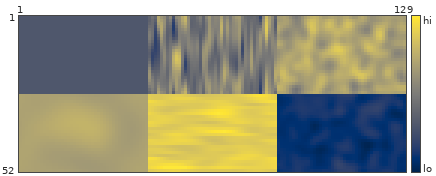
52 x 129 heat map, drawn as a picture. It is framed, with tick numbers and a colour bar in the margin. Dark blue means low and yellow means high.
It is made of 2 by 3 panels. Panel 1,1: low, flat. Panel 1,2: middling, streaked downward, strong in contrast. Panel 1,3: high, blotchy. Panel 2,1: high, smooth, faint in contrast. Panel 2,2: very high, streaked across, faint in contrast. Panel 2,3: very low, blotchy, faint in contrast.
